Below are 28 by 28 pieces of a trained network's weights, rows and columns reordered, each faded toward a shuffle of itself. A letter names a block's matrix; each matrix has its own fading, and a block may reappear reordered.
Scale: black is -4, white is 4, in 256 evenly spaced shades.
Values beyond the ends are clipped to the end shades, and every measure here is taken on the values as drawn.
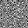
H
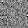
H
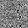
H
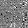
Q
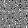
Q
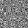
H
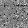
Q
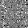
Q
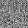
H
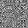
H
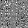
Q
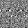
H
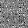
Q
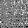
Q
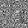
H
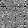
Q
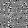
Q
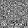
H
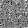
Q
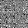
Q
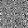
H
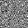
H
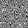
Q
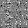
Q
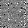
Q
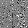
Q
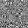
H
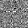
H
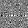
H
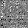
Q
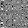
Q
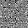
Q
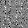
Q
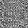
H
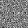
H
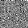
H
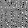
Q
